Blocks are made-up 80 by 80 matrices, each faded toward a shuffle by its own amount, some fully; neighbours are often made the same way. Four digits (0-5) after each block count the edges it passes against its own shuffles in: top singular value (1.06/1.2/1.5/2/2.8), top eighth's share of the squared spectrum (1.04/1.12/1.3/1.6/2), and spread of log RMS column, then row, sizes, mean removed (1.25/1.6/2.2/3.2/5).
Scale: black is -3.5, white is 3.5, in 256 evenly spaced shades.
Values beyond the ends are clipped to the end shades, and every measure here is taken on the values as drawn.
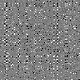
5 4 2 2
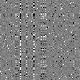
5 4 3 1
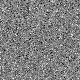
0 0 0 0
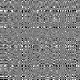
5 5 3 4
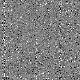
2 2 2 1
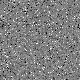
1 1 0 0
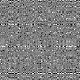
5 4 2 3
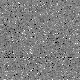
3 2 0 1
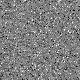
2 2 0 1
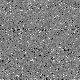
2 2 0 1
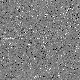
2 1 0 1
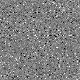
3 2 0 1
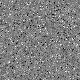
1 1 0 0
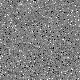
1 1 0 0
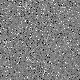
0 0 0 0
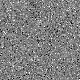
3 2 0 0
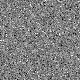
0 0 0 0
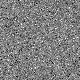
0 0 0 0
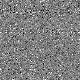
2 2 1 2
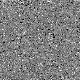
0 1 1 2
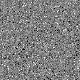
1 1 1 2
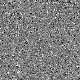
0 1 1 1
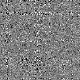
2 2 3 3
